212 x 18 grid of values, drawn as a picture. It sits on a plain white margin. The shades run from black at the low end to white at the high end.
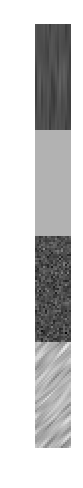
The table splits into 4 rows of 1 panel. Panel 1,1: low, streaked downward, faint in contrast. Panel 2,1: high, flat. Panel 3,1: low, fine-grained. Panel 4,1: high, slanting up to the right.
